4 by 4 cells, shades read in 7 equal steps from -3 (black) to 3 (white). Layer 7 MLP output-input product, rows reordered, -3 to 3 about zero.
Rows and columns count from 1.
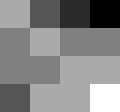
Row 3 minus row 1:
-1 1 3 4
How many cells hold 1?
6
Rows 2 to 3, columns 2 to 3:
1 0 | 0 1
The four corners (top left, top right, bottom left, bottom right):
1 -3 -1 3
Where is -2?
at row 1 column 3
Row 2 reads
0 1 0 0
